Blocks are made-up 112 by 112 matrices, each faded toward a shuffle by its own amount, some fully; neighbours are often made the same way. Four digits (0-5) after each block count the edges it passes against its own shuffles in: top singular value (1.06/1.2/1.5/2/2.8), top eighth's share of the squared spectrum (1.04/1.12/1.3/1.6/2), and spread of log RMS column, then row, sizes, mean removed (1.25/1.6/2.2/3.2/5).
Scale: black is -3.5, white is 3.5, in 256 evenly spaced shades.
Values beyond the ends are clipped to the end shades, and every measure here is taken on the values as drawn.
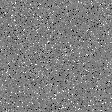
0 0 0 0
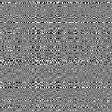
5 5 3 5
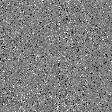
1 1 1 0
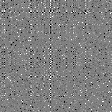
5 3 2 2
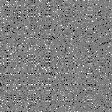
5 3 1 2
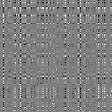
5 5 4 4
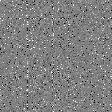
4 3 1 1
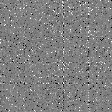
4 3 1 1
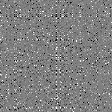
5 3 2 2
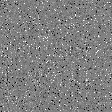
3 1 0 0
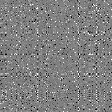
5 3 2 2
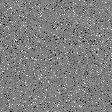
2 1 0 0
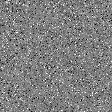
2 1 0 0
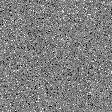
0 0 0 0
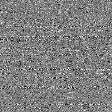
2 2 0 4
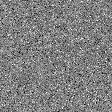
0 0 0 0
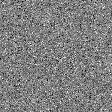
2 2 0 0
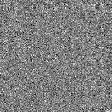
3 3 1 1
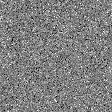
0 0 0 0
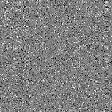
4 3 1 1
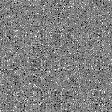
4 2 1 1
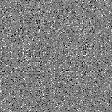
4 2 1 1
